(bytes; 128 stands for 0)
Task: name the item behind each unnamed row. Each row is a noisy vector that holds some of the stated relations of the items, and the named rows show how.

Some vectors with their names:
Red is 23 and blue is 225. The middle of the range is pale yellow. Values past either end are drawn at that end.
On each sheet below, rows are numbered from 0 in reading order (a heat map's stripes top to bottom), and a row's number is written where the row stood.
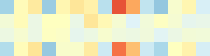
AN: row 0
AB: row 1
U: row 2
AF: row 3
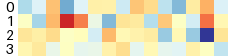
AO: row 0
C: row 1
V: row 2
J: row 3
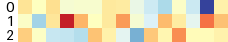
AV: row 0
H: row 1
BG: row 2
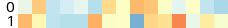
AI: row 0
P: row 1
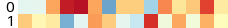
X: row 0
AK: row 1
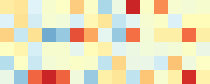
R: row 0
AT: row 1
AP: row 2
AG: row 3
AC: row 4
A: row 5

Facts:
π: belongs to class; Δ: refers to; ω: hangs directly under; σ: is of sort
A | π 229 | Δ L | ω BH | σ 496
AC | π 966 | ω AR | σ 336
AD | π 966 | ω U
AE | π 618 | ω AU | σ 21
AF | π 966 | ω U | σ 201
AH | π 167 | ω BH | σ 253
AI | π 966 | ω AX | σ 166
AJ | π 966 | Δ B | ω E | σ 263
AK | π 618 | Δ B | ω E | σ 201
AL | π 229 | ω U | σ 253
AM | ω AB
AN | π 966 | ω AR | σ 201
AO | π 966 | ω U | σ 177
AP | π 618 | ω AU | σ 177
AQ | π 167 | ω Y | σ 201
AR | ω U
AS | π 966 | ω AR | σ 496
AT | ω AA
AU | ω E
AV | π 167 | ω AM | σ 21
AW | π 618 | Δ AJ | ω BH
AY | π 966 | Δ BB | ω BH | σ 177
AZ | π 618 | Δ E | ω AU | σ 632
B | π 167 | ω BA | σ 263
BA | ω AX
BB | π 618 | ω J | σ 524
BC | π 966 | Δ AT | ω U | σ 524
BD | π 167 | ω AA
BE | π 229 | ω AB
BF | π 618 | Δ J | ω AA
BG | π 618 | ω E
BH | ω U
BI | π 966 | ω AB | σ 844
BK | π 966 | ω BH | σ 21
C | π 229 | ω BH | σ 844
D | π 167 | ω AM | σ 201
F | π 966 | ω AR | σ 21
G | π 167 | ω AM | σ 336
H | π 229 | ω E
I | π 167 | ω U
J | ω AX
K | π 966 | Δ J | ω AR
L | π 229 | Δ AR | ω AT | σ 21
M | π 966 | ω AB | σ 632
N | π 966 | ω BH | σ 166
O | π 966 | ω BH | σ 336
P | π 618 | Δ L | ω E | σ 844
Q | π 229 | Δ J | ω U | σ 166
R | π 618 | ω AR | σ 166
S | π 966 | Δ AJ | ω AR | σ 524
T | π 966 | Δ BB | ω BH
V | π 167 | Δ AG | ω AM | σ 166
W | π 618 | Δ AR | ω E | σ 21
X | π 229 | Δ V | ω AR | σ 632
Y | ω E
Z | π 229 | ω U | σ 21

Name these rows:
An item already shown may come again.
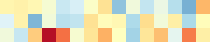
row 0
BD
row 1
AJ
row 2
BE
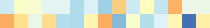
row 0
O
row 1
B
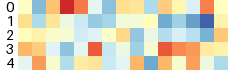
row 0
C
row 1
AH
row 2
BD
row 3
AZ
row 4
M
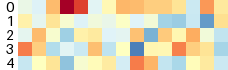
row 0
Q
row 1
I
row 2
M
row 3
BB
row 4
AF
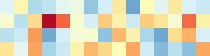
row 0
BC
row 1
Z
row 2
AY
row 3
AQ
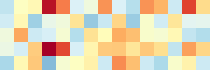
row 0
L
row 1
S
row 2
AI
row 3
Q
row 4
AF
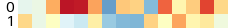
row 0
X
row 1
AW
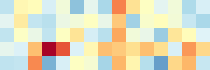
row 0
N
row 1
BI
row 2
AS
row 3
Q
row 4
AY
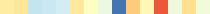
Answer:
BF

